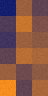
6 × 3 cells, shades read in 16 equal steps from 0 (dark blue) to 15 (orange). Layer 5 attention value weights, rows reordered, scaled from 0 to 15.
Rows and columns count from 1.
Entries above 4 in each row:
2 2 2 3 3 3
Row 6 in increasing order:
5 10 15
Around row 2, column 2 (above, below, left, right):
9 9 4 7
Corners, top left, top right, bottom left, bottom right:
0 5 15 10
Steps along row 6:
down up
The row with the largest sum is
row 6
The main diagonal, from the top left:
0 12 8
